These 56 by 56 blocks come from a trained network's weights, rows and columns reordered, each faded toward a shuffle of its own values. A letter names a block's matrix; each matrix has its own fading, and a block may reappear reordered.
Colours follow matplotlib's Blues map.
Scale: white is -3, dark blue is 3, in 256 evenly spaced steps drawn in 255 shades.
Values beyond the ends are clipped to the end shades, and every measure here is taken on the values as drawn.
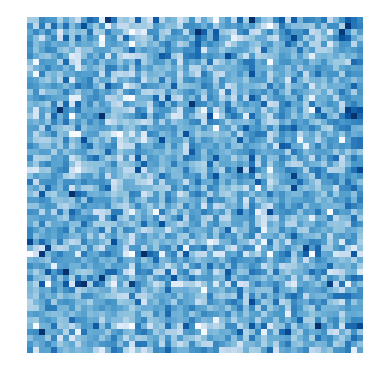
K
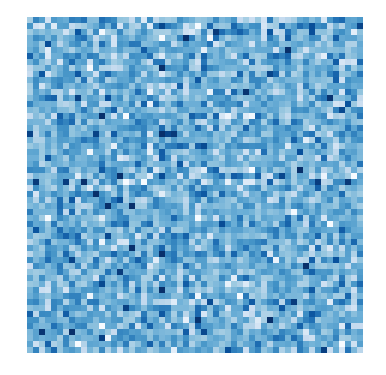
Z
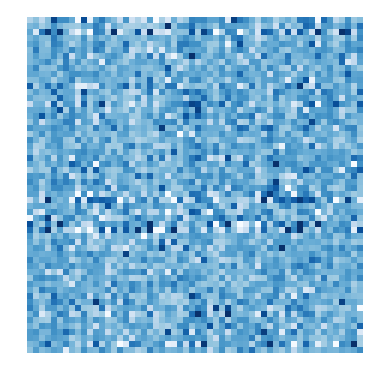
K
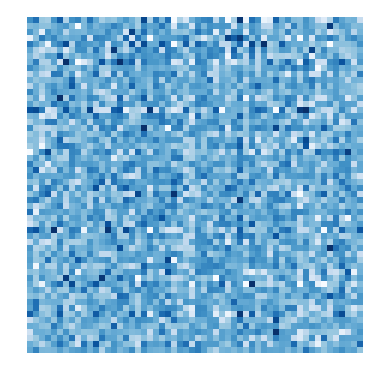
K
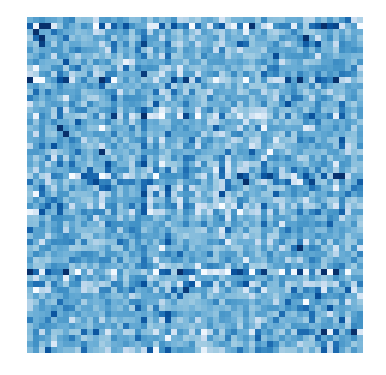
K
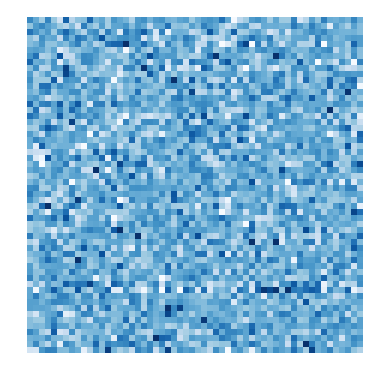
Z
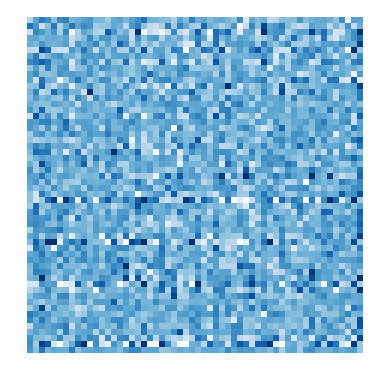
K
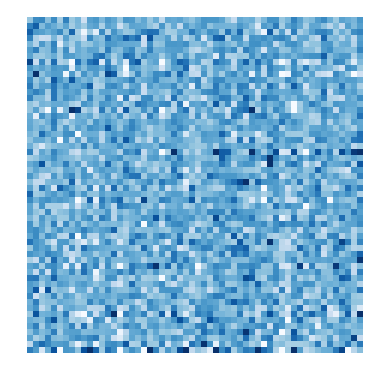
K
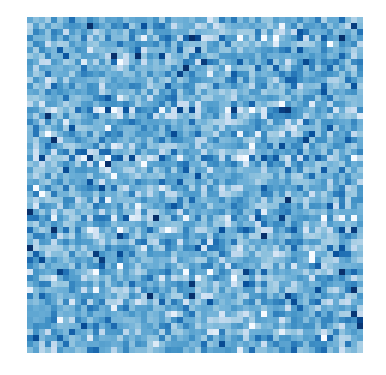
Z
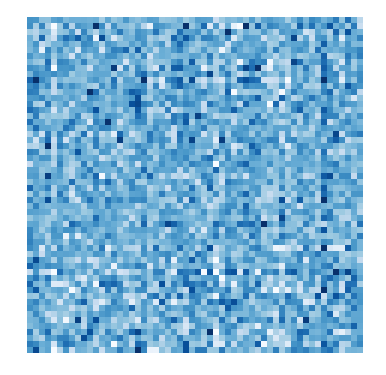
K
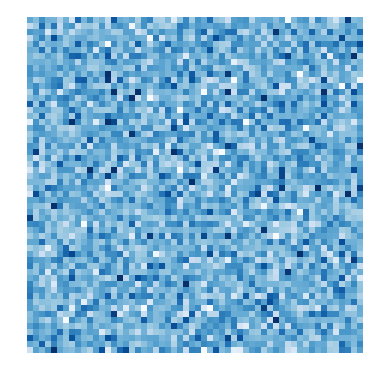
Z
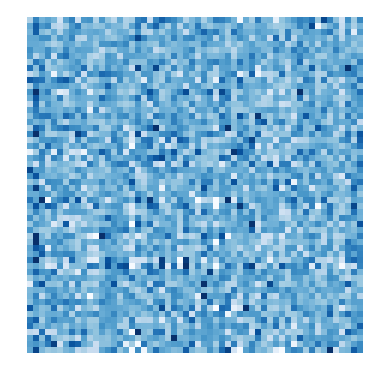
K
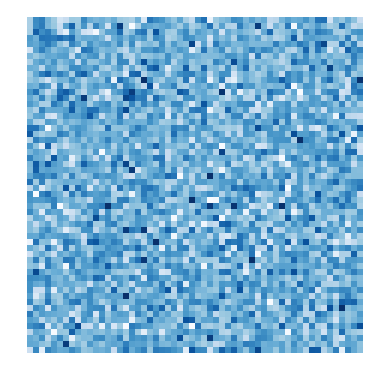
Z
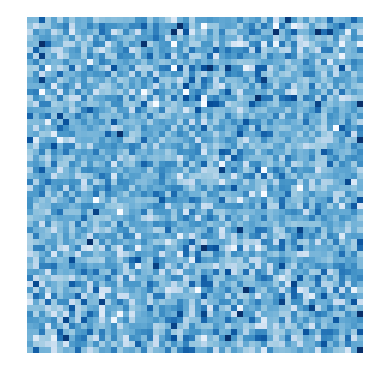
Z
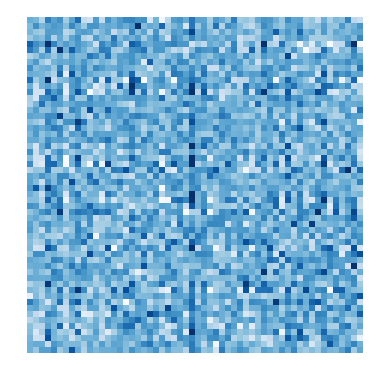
K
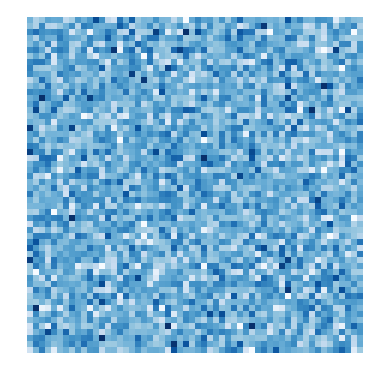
Z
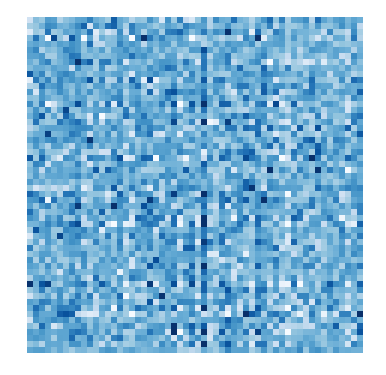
K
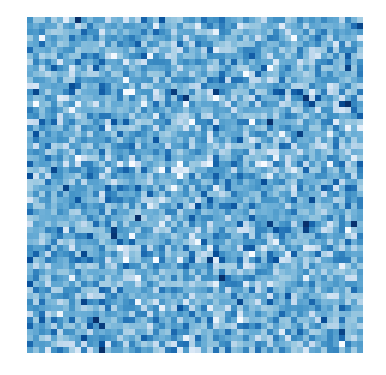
Z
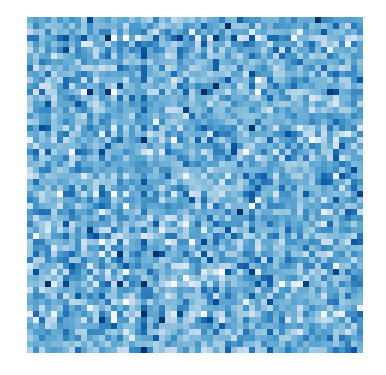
K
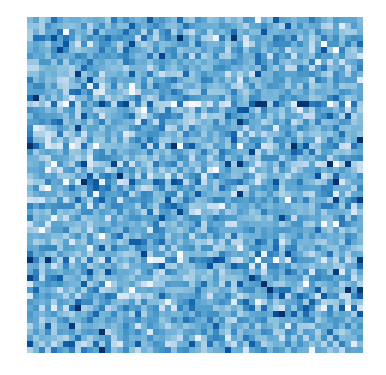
Z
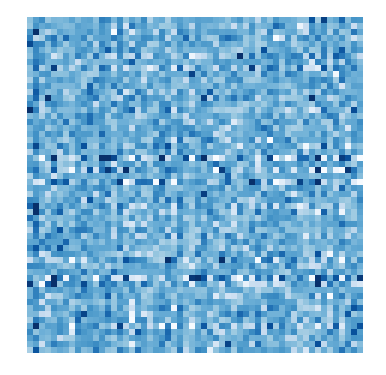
K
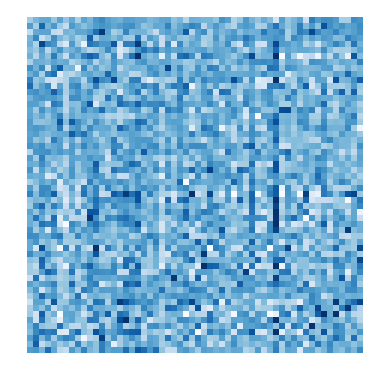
K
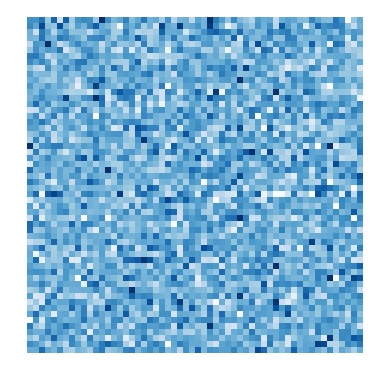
Z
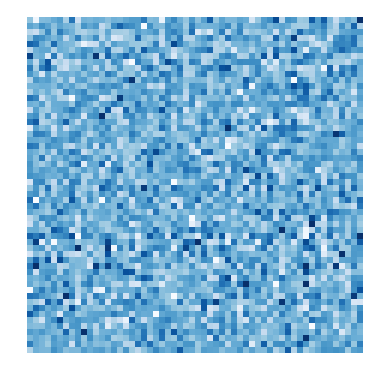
Z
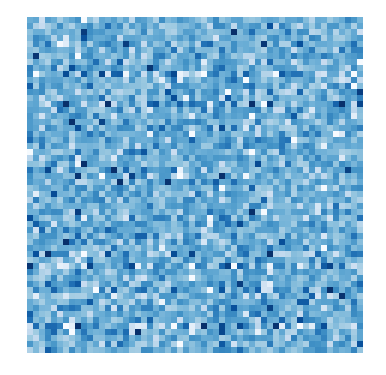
Z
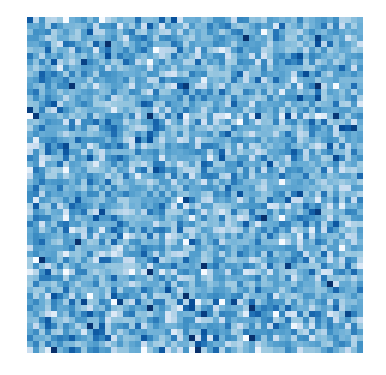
Z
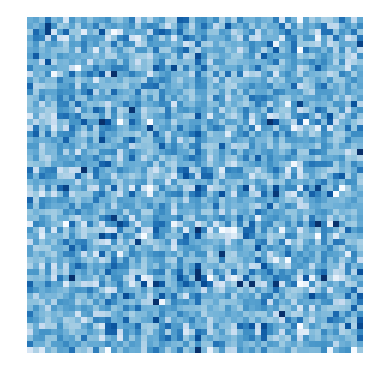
K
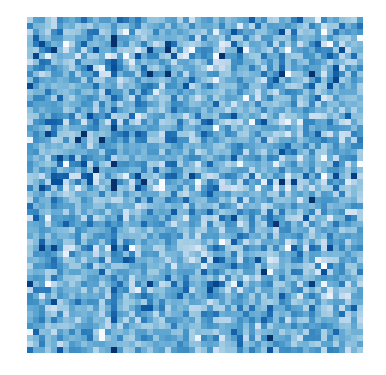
K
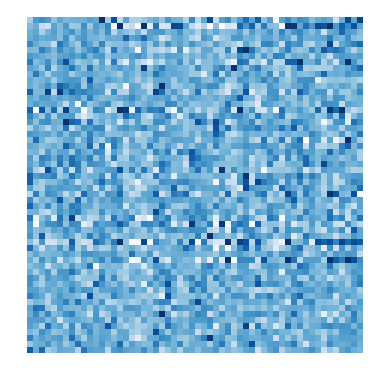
K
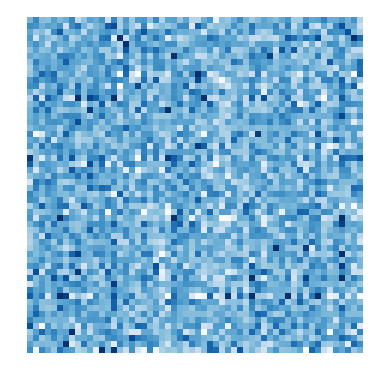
K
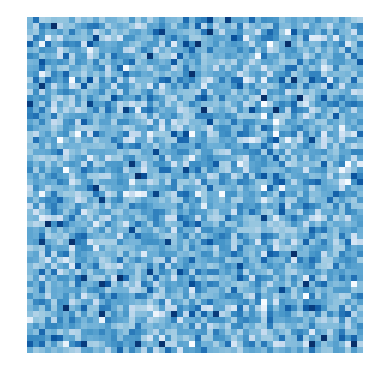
Z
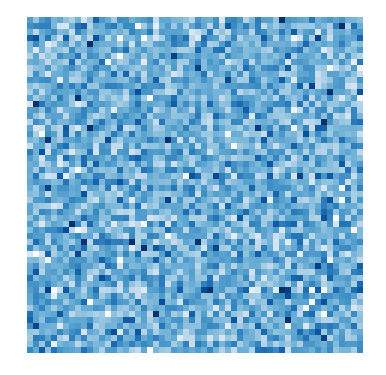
Z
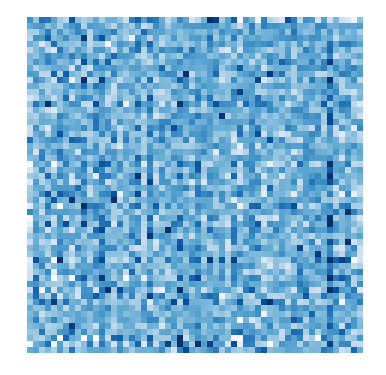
K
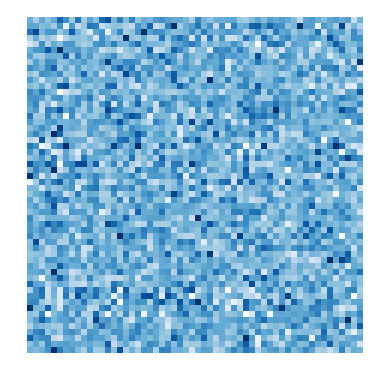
Z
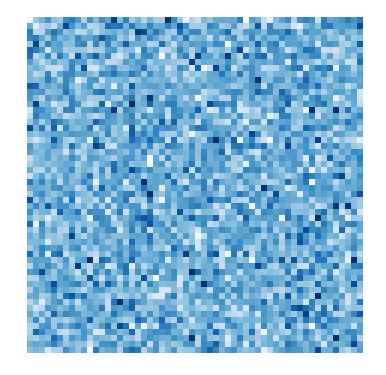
Z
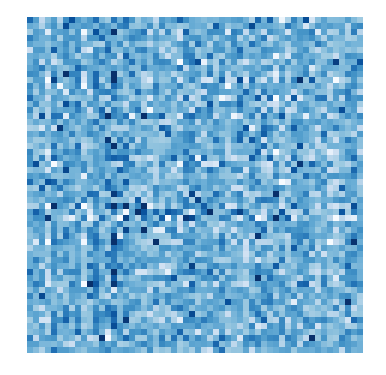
K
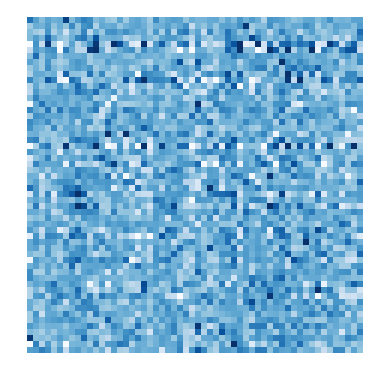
K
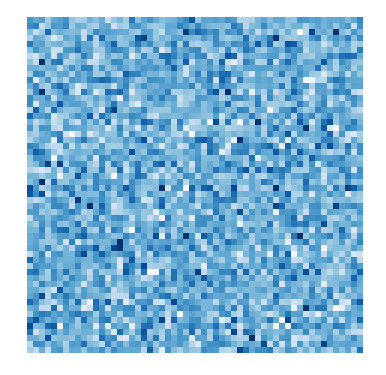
Z
